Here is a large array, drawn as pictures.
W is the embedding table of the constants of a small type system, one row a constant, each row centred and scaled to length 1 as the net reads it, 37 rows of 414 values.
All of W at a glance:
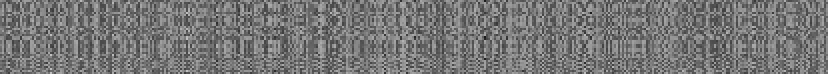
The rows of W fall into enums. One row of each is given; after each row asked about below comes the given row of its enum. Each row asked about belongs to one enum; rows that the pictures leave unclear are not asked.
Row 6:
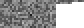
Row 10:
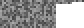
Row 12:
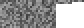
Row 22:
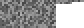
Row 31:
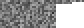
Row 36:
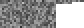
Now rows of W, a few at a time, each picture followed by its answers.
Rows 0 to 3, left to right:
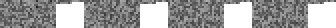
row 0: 6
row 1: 12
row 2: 10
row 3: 10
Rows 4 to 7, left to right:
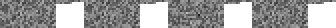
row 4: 22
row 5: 22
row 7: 22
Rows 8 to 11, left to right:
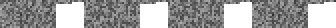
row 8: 12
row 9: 10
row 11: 12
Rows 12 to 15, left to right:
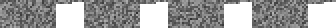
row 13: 31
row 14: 6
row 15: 22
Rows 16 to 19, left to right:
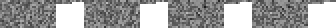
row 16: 31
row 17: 36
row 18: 6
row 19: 6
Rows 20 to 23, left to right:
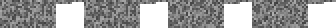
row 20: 10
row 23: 22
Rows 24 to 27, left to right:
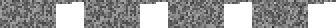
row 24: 10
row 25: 10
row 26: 22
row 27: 36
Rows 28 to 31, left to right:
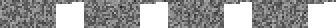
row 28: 10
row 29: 6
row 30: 12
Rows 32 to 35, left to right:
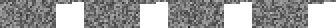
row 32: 12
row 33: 31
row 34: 36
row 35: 6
